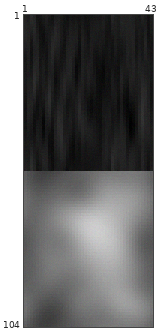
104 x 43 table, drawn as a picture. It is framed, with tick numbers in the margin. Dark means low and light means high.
The table splits into 2 rows of 1 panel. Panel 1,1: very low, streaked downward, faint in contrast. Panel 2,1: middling, smooth, strong in contrast.
